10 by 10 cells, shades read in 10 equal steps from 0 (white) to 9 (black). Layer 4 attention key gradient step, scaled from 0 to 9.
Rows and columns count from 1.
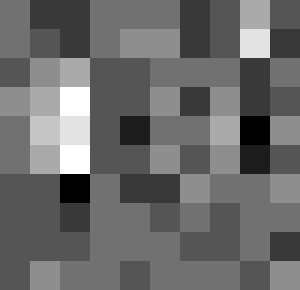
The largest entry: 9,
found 2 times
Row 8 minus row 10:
0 2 2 0 -1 1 0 1 -1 1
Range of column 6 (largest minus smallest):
3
